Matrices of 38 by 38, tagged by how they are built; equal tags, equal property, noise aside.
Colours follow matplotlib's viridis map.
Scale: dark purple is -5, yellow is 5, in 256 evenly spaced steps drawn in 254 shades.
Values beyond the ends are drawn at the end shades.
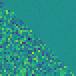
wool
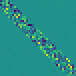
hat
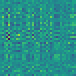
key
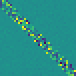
hat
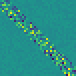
hat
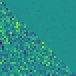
wool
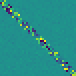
hat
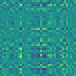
key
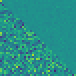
wool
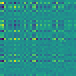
key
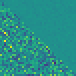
wool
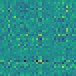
key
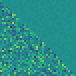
wool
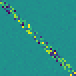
hat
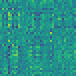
key
